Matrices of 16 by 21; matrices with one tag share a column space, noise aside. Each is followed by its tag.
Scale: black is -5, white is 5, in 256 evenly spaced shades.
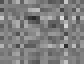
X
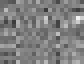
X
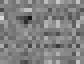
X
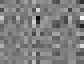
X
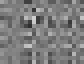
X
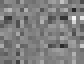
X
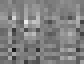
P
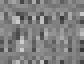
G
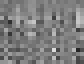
P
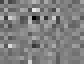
X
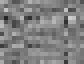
X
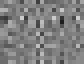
X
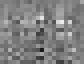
P
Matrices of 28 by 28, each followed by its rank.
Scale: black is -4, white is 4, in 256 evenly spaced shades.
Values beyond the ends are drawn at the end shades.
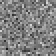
full rank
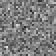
full rank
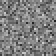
full rank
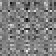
three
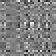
three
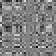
three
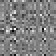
three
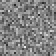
full rank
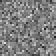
full rank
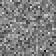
full rank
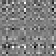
three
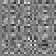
three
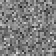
full rank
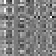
three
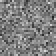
full rank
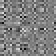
three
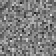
full rank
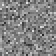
full rank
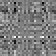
three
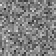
full rank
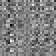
three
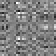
three
